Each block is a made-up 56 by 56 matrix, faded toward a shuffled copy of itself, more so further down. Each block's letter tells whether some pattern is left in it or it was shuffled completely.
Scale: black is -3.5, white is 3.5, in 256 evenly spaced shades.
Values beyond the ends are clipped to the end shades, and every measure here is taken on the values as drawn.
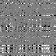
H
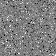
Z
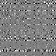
H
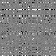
H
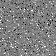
Z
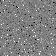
Z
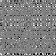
H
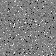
Z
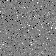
Z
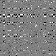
H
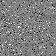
Z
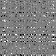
H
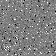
Z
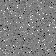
Z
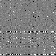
H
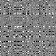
H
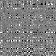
H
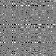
H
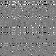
H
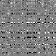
H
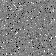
Z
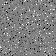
Z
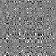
H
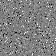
Z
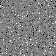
Z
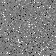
Z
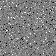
Z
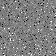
Z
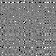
H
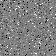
Z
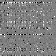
H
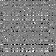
H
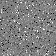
Z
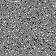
Z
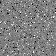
Z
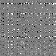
H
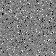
Z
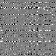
H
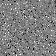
Z
